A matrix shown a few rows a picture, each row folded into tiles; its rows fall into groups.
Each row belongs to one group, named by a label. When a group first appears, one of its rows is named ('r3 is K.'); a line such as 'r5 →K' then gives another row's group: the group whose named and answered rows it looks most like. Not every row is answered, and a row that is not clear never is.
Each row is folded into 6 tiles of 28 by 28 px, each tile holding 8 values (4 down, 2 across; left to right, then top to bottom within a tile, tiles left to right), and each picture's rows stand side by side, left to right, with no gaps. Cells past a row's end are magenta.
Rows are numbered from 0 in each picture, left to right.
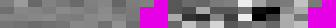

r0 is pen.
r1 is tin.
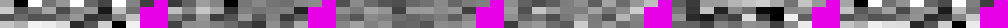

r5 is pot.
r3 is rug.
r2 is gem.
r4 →tin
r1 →gem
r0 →pot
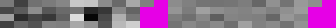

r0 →tin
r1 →rug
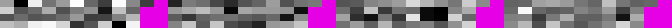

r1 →gem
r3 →gem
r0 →pot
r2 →tin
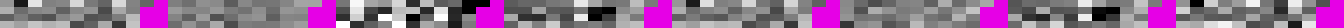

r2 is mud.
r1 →rug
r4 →pot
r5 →rug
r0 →pot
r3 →tin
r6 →tin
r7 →pot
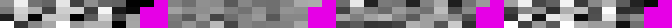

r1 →rug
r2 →pen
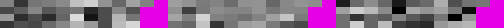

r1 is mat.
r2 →gem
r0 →tin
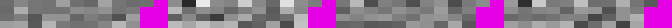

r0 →gem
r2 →pen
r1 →pot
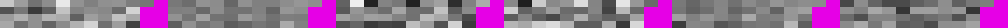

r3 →pot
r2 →pen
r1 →rug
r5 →gem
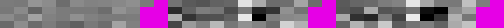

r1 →tin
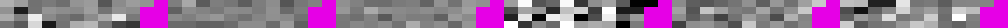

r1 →pen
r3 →mud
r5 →mat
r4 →rug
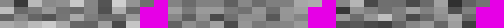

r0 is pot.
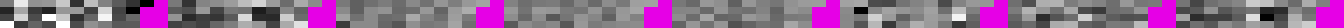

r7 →tin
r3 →rug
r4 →rug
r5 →mat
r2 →rug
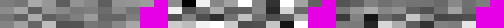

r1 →pot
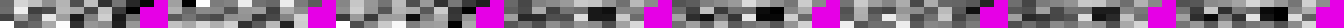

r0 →mud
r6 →tin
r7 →tin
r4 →tin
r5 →mud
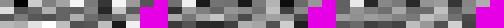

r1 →pen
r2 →pen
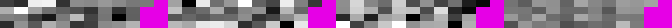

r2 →mud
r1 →pot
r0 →gem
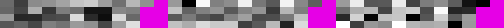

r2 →mud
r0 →tin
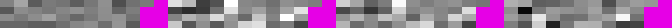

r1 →mat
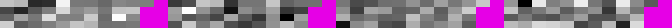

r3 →pot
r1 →gem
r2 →rug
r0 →mat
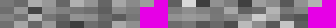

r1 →pen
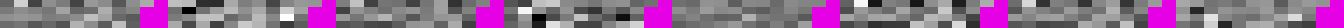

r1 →mat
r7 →mat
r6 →pen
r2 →pen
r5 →pen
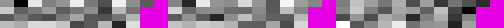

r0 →pot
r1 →pot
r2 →mud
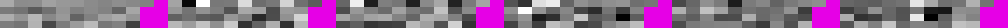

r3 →gem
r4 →gem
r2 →pen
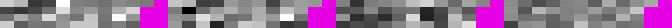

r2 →tin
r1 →mat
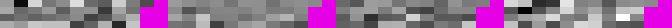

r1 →mat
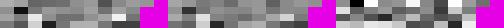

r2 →pot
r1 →mat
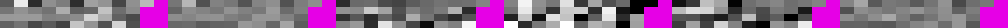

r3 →mud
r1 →pen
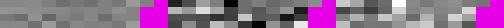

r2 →mat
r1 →gem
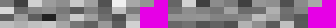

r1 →pen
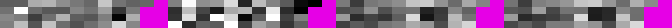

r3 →tin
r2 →tin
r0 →gem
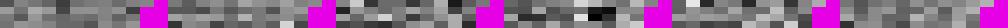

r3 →tin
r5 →rug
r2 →pen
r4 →pen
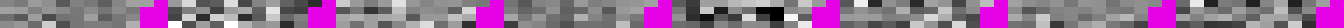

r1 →mud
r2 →mat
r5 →pen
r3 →rug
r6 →mat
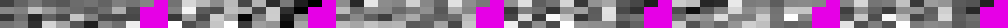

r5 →mud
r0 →gem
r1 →mud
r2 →pot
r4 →mat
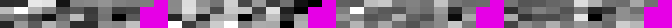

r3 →tin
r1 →mud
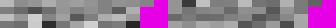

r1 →pot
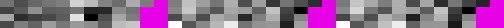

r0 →tin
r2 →mud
